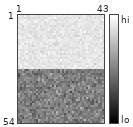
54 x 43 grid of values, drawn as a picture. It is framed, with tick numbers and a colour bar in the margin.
It is made of 2 by 1 panels. Panel 1,1: very high, fine-grained, faint in contrast. Panel 2,1: middling, fine-grained.
